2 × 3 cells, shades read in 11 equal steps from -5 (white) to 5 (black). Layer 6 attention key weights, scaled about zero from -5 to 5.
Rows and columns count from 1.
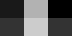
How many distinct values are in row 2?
2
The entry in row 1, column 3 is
5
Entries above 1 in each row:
2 2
